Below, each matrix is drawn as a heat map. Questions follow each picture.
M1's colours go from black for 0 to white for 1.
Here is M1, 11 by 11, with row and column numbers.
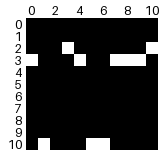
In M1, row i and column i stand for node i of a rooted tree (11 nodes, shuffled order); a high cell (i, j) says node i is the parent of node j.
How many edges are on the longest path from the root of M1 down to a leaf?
2
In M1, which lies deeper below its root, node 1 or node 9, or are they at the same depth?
the same depth
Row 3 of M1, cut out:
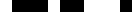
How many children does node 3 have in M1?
5
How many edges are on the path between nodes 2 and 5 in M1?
2
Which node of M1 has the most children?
3
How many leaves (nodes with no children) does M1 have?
8
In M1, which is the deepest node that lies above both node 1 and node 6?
10
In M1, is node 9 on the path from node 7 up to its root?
no
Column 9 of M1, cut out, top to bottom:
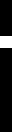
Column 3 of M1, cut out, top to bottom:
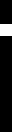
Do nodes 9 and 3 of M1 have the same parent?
no
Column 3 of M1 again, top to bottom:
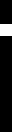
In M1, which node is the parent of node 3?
2
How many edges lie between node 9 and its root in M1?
2
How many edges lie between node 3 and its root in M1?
1
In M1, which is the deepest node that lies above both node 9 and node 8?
3
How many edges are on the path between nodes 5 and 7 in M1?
4
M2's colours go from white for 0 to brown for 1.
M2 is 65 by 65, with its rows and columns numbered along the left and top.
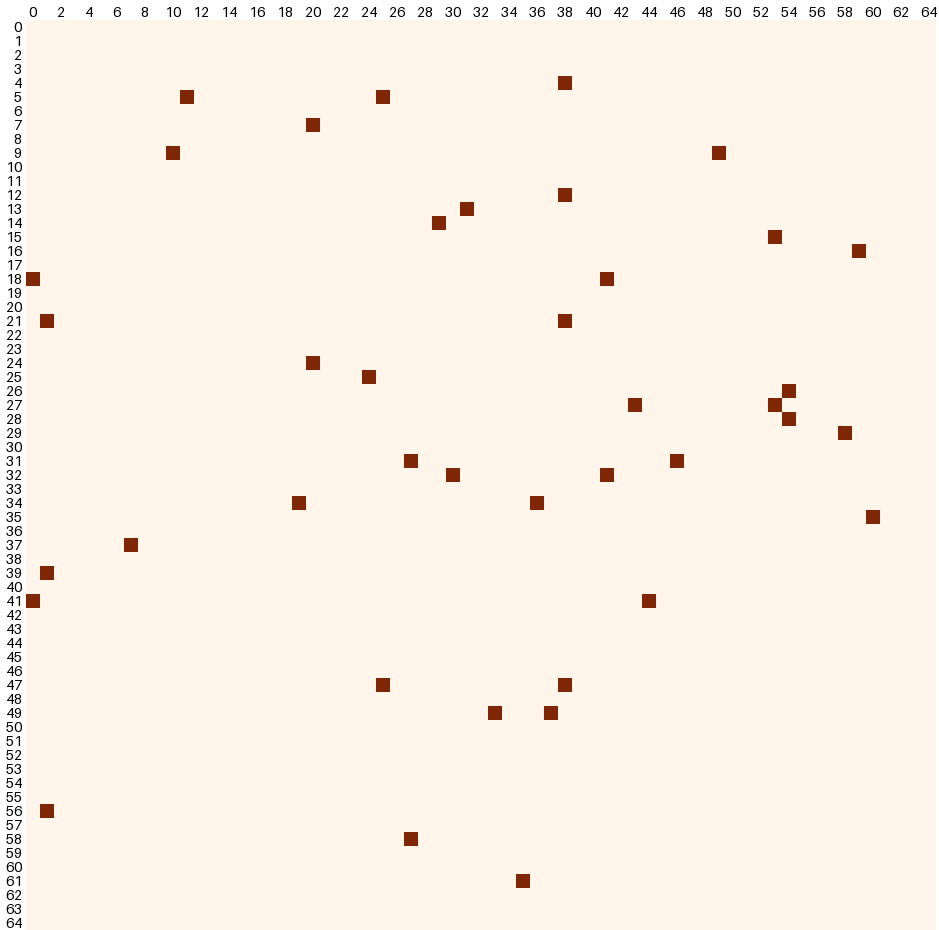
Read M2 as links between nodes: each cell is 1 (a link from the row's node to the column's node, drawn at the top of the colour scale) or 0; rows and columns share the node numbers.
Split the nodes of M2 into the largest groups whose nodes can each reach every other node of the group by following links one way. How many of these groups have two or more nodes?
0
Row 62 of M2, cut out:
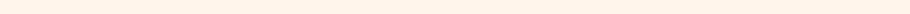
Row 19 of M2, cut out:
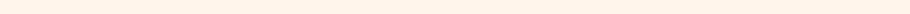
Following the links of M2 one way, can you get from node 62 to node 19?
no
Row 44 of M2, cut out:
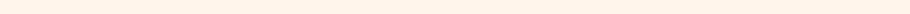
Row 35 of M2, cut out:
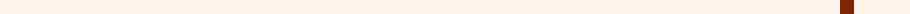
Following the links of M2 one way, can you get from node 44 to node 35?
no
